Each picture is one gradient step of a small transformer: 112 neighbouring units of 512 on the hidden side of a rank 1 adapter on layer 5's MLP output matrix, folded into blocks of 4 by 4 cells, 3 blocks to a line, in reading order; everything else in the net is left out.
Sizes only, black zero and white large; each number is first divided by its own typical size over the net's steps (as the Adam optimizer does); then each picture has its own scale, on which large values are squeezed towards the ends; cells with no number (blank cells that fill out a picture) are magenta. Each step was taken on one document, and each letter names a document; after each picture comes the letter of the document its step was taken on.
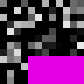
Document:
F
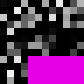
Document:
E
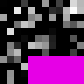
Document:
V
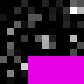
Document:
V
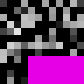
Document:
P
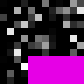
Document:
V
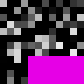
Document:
P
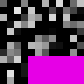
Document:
E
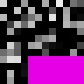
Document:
E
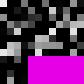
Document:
P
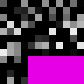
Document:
P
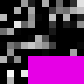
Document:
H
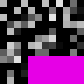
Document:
E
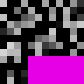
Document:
P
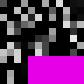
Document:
F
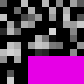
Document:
P
